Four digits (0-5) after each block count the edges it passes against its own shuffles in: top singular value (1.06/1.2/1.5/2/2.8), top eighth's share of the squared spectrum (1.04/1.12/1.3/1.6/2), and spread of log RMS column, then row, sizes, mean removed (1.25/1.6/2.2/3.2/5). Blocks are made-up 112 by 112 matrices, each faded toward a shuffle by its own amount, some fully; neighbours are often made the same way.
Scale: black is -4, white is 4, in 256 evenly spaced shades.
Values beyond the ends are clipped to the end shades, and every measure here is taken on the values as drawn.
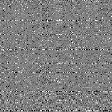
4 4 2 3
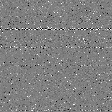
4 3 0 2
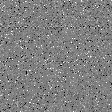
3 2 0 1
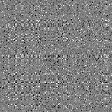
5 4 2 3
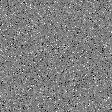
2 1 0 0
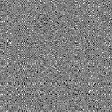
5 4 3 3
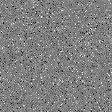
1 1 1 0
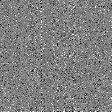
2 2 2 1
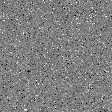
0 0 0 0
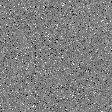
1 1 1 0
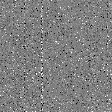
2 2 2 1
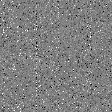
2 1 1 0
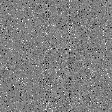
2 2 2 1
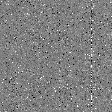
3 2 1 0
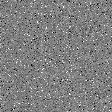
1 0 1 0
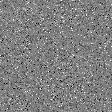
0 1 1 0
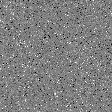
0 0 0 0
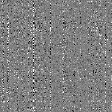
3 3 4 2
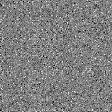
4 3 1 1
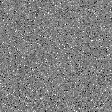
3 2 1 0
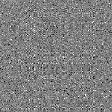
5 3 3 2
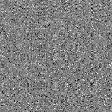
4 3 2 2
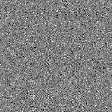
4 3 2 1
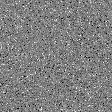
0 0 0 0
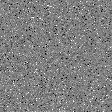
1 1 0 0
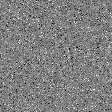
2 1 1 0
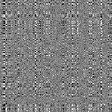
5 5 4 3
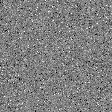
0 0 0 0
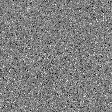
0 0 0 1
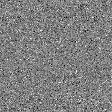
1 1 0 2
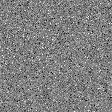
0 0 0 0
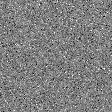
0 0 0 0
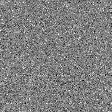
0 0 0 2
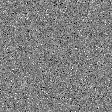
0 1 0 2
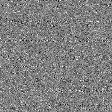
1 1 0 3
